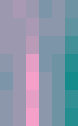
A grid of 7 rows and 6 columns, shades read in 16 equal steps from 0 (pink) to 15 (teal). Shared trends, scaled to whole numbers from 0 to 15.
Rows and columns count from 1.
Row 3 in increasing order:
4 6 6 8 8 12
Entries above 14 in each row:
0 0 0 0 1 0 0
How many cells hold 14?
2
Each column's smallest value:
6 5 0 7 7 9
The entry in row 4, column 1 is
7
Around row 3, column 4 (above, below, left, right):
7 8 4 8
